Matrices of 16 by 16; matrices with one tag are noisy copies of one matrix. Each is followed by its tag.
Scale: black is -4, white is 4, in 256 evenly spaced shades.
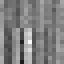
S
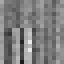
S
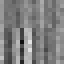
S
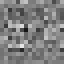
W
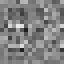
W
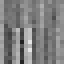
S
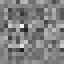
W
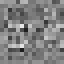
W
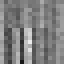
S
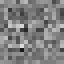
W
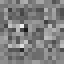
W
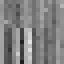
S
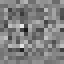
W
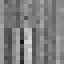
S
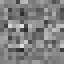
W
